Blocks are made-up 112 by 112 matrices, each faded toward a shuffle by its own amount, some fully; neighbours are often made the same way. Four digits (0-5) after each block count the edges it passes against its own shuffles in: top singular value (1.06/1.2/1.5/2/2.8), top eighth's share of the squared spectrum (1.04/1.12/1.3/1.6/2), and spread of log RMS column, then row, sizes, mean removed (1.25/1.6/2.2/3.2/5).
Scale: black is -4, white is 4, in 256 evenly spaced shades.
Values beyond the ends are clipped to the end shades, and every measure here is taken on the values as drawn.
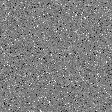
1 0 0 0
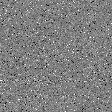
2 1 0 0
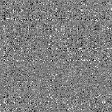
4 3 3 3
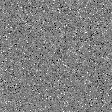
2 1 0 0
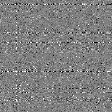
4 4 2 3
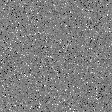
0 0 0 0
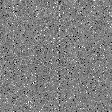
3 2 1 0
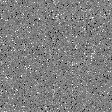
3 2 1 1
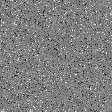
2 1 0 0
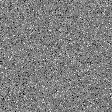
0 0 0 0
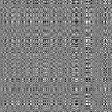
5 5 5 4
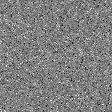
0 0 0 0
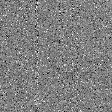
1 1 2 0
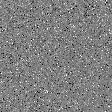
0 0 0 0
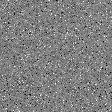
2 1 0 0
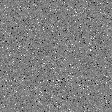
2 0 0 0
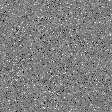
0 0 0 0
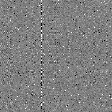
4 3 2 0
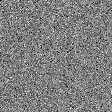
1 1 0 0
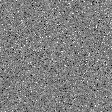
0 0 0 0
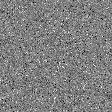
0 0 0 0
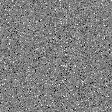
1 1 1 0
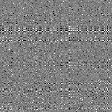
5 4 2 3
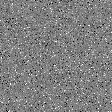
2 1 0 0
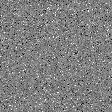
2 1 0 0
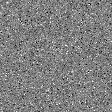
1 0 0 0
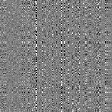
5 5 4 2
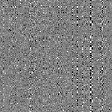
5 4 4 2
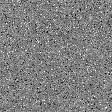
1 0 0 0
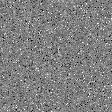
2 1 0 0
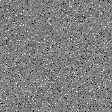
2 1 0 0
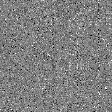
3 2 2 1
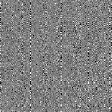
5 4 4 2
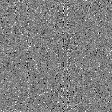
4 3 2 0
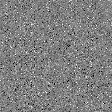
3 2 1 0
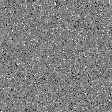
2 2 1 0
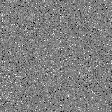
3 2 1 0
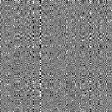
5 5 4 3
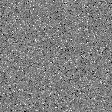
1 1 0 0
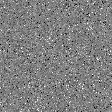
3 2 1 0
